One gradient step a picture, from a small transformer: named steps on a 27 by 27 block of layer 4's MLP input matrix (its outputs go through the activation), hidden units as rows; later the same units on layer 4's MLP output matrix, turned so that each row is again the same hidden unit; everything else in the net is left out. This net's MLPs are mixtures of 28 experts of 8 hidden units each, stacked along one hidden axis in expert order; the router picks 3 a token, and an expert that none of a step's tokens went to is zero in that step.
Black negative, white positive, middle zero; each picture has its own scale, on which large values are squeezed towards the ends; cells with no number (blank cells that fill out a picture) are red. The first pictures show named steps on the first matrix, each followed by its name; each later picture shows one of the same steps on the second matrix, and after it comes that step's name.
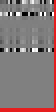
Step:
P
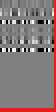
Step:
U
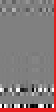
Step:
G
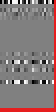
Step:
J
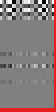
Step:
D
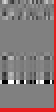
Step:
J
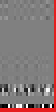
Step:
G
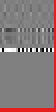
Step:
U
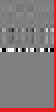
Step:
U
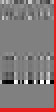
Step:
J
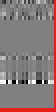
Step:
J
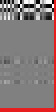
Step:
D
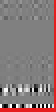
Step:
G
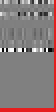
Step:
P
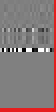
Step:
U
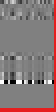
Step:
J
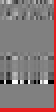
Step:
J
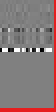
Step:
U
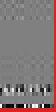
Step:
G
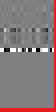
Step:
U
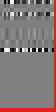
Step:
P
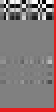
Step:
D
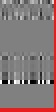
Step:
J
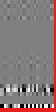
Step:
G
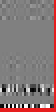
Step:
G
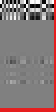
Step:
D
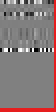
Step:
P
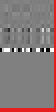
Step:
U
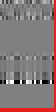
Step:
J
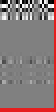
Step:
D
